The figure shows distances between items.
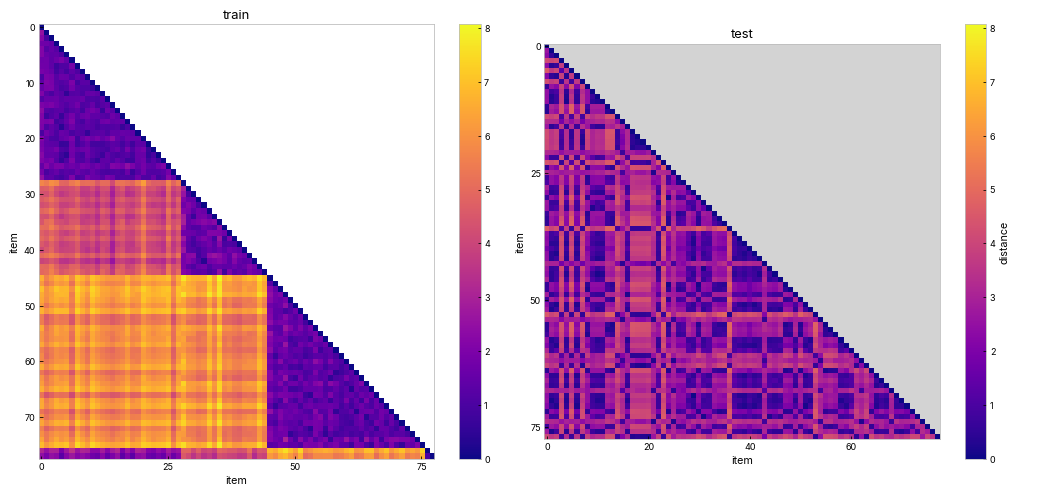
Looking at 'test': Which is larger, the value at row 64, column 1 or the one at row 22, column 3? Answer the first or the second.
the second
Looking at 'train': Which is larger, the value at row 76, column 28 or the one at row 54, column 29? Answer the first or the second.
the second
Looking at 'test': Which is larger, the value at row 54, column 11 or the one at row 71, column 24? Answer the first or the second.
the first
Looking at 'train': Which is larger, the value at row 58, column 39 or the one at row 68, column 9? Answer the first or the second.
the second
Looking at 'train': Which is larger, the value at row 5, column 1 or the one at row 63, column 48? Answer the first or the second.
the second
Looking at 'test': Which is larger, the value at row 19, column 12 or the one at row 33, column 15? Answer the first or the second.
the first
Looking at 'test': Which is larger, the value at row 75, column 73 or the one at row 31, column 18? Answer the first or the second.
the second
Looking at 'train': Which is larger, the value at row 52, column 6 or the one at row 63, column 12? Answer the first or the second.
the second
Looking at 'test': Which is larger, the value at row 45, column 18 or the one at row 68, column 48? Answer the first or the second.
the first
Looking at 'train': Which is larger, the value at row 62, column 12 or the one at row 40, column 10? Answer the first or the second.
the first
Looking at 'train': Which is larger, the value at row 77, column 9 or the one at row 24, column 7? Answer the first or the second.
the first
